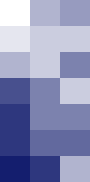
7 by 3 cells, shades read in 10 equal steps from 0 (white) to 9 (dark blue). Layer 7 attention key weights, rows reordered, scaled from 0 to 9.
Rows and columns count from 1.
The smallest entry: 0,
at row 1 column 1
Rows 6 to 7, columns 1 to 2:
8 6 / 9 8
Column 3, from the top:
4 2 5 2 5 6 3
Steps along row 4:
down down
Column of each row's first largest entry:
3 2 3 1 1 1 1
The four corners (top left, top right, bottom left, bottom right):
0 4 9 3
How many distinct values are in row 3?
3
